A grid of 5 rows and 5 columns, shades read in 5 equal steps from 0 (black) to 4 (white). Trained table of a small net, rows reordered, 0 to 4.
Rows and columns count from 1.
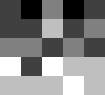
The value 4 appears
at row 4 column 1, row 4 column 3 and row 5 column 4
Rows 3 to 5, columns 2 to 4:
2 1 2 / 1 4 3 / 3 3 4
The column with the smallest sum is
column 2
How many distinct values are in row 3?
2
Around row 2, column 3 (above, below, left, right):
2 1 1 1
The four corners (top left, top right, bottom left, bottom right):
1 1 3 3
